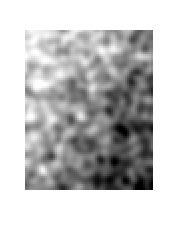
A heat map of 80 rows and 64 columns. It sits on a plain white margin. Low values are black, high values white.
The field is mottled with small blotches. The field climbs toward the top left. There are no regular stripes. The ninth with the highest average is the top left. The halves do not mirror each other. There are no lone odd cells.
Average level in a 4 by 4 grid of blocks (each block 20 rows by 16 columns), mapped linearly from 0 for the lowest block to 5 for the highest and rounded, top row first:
5 4 4 2
4 3 2 1
4 2 2 0
3 2 0 0
